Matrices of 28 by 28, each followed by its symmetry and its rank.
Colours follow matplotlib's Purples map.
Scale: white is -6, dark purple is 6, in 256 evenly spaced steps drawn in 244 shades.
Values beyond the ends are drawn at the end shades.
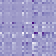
antisymmetric, rank two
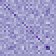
symmetric, rank five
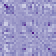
symmetric, rank five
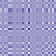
symmetric, rank one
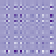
symmetric, rank one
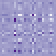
antisymmetric, rank two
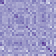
symmetric, rank five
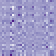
neither, rank three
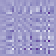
antisymmetric, rank two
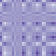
symmetric, rank one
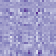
neither, rank three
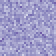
neither, full rank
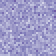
neither, full rank
